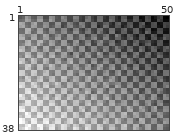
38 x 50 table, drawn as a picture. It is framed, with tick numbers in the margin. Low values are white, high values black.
The ninth with the lowest average is the bottom left. There are no lone odd cells. Overall the values sit about 50% of the way up the scale. Values rise toward the top right. The field is checkered. The ninth with the highest average is the top right.
